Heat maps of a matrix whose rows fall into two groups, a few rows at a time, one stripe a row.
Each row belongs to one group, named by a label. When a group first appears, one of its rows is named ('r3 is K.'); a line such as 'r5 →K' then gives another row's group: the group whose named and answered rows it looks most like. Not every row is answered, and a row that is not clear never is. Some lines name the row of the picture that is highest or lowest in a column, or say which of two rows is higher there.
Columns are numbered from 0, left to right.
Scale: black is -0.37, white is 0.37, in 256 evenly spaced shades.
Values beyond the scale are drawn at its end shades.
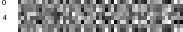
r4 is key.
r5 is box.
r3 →key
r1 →box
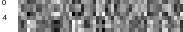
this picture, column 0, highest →2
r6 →key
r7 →key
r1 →box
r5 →key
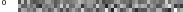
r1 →box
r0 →key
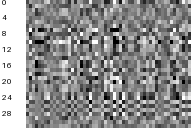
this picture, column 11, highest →10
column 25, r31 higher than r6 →No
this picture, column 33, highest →29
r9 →box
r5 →key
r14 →key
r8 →key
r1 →key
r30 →box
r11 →box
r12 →box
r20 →box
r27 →box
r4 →box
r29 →key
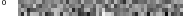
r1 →box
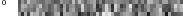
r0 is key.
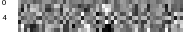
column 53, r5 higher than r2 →Yes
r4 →box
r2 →key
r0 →box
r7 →key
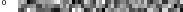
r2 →key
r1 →box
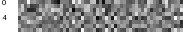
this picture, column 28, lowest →0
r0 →key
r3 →box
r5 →key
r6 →box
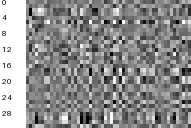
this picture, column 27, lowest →5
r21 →box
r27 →box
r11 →key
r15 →key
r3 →key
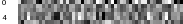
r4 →key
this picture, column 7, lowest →0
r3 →key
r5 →key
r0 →box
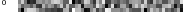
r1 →box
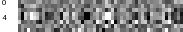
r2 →box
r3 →key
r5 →box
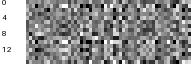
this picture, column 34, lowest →15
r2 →box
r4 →box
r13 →box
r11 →box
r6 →key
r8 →key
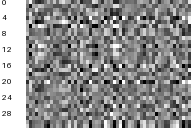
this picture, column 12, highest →5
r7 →box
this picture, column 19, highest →23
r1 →key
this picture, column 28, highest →28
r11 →key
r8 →box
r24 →box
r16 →box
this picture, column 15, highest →6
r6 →key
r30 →box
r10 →key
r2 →key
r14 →key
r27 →key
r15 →key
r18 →key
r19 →box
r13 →key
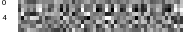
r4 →key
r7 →key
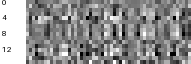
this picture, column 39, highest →8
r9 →box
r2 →box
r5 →key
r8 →box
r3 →box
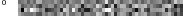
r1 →box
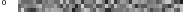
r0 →box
